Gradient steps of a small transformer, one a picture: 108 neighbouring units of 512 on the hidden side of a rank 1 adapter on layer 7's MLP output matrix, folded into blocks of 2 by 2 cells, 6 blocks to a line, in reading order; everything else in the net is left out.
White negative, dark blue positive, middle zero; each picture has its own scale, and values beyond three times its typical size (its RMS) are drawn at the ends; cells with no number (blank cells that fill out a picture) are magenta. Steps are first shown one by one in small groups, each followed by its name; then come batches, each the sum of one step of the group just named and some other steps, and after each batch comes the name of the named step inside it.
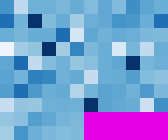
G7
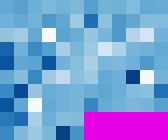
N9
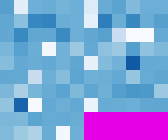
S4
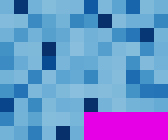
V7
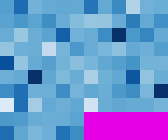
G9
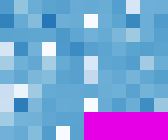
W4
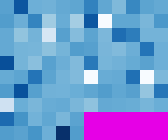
G7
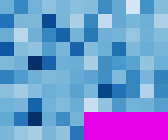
V7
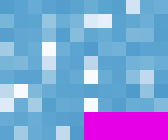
G9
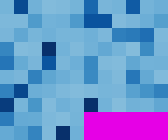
V7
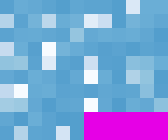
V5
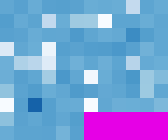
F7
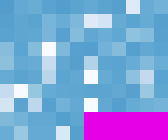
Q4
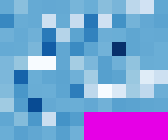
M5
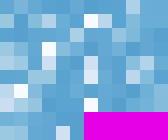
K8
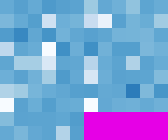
F7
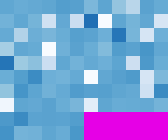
F7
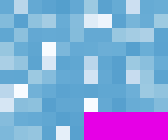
K8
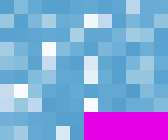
K8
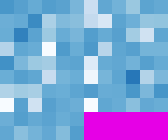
F7
